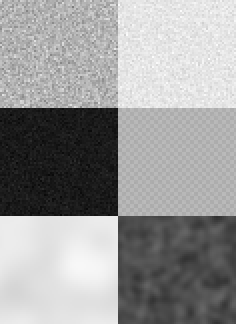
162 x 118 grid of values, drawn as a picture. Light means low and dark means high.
It is made of 3 by 2 panels. Panel 1,1: low, fine-grained. Panel 1,2: very low, fine-grained, faint in contrast. Panel 2,1: very high, fine-grained, faint in contrast. Panel 2,2: low, checkered, faint in contrast. Panel 3,1: very low, smooth, faint in contrast. Panel 3,2: high, blotchy, faint in contrast.
